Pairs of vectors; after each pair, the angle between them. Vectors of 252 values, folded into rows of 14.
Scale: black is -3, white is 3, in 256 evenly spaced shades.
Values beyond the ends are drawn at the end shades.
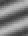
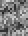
partly opposed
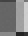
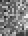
partly aligned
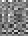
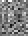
nearly parallel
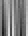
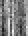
nearly parallel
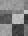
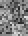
partly opposed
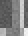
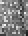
partly opposed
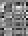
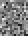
partly aligned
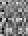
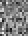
nearly opposite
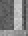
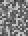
orthogonal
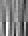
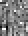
partly opposed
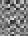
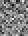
partly aligned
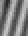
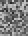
orthogonal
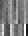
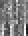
nearly parallel
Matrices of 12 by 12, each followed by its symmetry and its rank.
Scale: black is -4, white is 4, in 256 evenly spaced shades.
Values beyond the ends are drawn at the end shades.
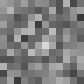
symmetric, full rank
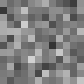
neither, full rank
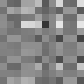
neither, rank two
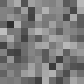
neither, full rank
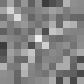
symmetric, full rank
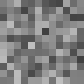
antisymmetric, full rank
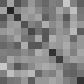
symmetric, full rank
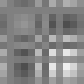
symmetric, rank one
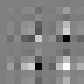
symmetric, rank one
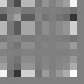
symmetric, rank one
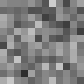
neither, full rank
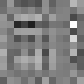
neither, rank two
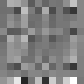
neither, rank two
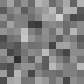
antisymmetric, full rank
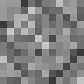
symmetric, full rank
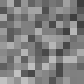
antisymmetric, full rank
